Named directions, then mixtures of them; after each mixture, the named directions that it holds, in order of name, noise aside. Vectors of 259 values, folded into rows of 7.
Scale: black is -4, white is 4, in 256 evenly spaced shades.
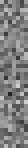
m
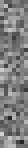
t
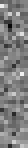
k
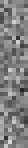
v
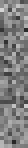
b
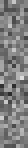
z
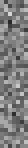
k, m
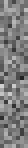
z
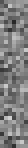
t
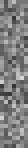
z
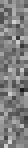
v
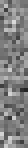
t, v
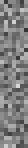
m, t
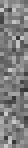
b, v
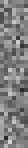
v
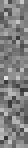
m, v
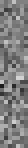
v, z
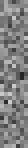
z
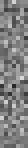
z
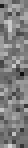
k, z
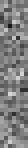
k, v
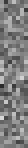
t, z
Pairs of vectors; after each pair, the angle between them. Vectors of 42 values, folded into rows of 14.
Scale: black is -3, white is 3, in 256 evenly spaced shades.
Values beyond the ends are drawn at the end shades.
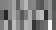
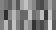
nearly parallel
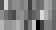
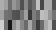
partly aligned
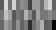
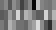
orthogonal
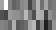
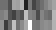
orthogonal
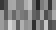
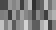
partly aligned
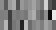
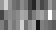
partly opposed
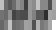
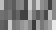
nearly parallel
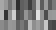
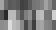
partly aligned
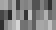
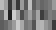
partly aligned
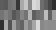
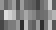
orthogonal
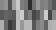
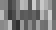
orthogonal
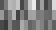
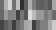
partly aligned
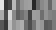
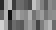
nearly opposite
